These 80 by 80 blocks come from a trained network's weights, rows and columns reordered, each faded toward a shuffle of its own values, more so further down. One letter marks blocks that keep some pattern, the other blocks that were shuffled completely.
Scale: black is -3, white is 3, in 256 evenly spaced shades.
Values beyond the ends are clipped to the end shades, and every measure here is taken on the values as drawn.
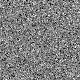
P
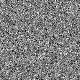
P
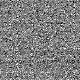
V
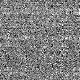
V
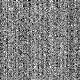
V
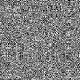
V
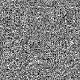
V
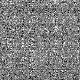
V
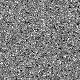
P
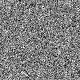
P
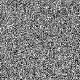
V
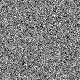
P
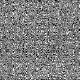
V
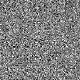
V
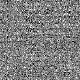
V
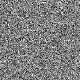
V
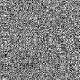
V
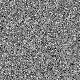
P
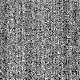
V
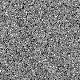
P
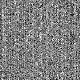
V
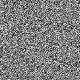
V
